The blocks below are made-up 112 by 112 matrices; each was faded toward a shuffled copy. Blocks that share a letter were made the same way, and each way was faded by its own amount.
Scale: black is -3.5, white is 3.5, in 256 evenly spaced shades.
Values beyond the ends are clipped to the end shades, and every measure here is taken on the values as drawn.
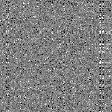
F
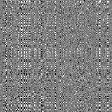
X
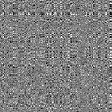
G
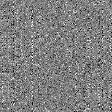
F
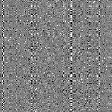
X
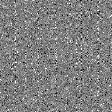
F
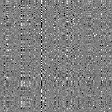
X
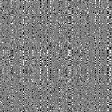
X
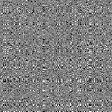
G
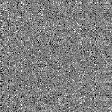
F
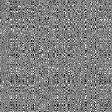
X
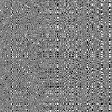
X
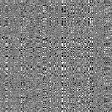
X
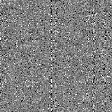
F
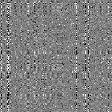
X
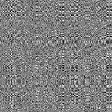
G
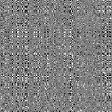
X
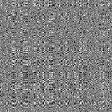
G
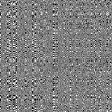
X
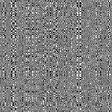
X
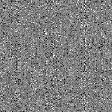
F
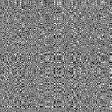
G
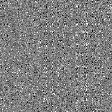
F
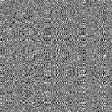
G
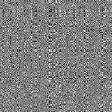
X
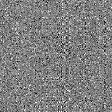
F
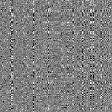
X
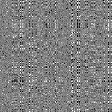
X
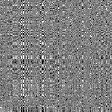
X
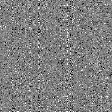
F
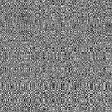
G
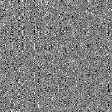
F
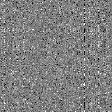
F
